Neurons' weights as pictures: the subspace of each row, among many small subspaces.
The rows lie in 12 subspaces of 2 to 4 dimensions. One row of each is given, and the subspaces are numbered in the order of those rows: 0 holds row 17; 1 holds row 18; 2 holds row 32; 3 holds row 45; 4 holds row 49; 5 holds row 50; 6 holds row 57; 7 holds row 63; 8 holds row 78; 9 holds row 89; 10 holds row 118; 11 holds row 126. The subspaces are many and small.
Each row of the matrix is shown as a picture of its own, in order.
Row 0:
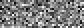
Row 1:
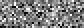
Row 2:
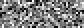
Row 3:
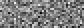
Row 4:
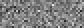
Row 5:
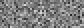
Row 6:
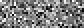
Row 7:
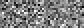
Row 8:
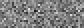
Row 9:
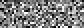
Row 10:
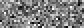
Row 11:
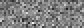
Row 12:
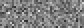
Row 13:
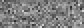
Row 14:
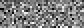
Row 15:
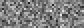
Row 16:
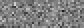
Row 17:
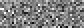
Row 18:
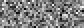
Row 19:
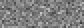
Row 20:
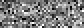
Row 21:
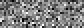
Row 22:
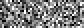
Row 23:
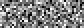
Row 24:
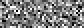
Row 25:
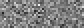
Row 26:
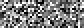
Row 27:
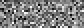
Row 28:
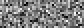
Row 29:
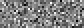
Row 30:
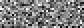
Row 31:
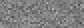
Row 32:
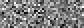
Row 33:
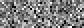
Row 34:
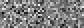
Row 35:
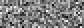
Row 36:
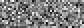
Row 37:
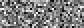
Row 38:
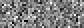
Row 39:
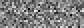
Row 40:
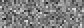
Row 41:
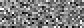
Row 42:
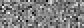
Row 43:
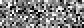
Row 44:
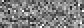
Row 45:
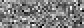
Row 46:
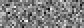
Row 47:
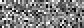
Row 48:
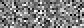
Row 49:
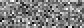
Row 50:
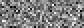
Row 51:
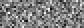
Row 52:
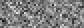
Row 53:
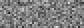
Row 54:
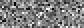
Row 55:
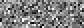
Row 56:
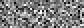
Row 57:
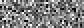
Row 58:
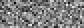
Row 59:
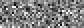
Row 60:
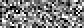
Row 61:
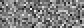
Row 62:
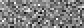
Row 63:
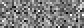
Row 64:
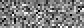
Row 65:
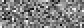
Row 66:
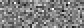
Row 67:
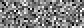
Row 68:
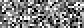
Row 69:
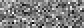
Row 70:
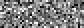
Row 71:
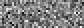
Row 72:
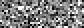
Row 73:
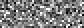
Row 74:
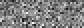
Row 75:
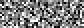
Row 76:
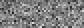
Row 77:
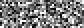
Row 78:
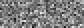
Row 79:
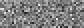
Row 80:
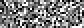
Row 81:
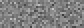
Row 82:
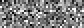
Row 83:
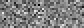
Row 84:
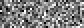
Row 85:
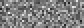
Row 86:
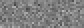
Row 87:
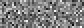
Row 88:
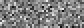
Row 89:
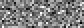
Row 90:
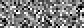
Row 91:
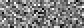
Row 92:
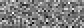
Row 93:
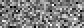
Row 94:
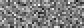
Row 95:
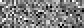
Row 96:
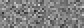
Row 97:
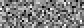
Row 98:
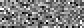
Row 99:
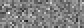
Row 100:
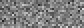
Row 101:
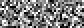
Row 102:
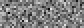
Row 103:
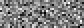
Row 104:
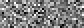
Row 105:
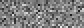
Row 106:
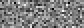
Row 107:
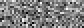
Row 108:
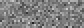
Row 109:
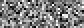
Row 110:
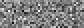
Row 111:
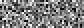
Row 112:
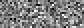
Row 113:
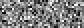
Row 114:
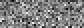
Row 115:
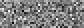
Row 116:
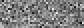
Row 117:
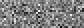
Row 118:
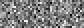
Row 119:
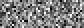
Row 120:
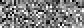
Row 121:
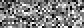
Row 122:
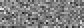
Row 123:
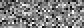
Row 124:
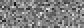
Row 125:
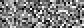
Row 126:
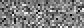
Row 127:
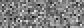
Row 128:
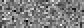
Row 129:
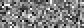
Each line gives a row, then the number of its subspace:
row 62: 8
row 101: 8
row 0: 11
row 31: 4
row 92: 3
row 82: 9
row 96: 2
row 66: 1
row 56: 7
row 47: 6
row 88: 9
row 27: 0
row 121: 3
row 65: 9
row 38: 7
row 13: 3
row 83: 2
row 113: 1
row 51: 10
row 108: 4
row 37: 1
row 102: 10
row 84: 5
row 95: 6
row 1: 9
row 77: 8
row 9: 0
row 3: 8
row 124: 6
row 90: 7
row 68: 1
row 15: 1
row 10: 4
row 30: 11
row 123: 3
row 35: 5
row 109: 1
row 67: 5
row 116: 4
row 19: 9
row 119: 10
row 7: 2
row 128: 9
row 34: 2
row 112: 1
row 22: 5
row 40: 9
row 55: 4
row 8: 8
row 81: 1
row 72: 4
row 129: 7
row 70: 8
